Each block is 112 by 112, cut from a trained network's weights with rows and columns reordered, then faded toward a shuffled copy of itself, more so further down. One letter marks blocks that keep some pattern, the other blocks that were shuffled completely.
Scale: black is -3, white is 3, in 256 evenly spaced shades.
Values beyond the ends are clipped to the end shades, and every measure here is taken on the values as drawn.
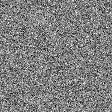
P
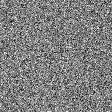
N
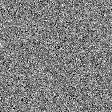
N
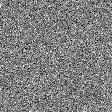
P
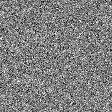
P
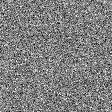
P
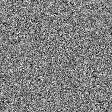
P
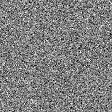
N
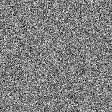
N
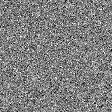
N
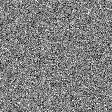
P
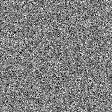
N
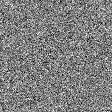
P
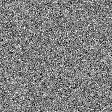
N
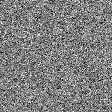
N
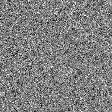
N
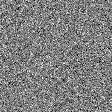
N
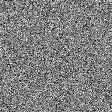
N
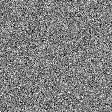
P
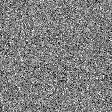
N
